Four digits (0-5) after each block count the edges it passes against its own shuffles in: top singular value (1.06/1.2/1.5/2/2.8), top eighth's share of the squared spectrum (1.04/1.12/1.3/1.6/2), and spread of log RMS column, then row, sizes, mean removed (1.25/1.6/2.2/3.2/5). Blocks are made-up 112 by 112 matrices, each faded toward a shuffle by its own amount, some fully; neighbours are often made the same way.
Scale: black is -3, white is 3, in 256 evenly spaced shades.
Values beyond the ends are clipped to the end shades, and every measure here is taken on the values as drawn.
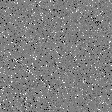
0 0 0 0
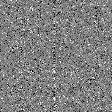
3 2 2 0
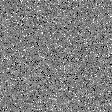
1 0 0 0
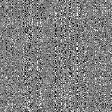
4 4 4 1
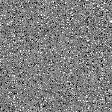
3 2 2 0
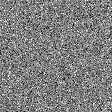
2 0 0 0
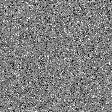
0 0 0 0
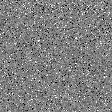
0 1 0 1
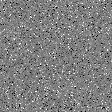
0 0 0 0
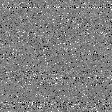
2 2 0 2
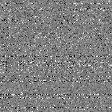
2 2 0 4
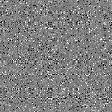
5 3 2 2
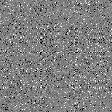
4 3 1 2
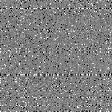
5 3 2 2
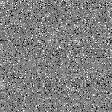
4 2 0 1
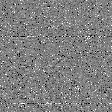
4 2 0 2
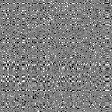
5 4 3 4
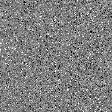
1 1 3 0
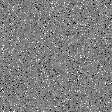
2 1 1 0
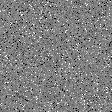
0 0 0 0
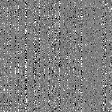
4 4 4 2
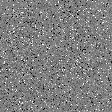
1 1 1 0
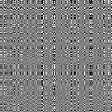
5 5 5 4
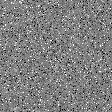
2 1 0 0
